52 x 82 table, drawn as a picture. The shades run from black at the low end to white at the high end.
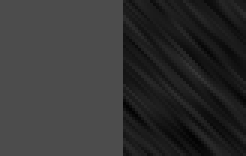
The table splits into one row of 2 panels. Panel 1,1: low, flat. Panel 1,2: very low, slanting down to the right, faint in contrast.
